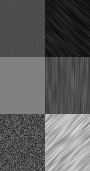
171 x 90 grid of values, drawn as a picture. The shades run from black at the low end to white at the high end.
It is made of 3 by 2 panels. Panel 1,1: low, checkered, faint in contrast. Panel 1,2: very low, slanting down to the right, faint in contrast. Panel 2,1: middling, flat. Panel 2,2: low, streaked downward, faint in contrast. Panel 3,1: low, fine-grained. Panel 3,2: high, slanting up to the right.
